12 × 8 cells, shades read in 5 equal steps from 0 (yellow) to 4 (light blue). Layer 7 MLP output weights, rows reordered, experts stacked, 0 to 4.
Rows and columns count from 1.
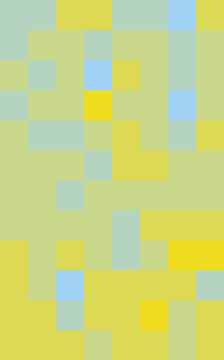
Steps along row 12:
same same up down same up down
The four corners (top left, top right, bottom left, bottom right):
3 1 1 1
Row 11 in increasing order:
0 1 1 1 1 1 2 3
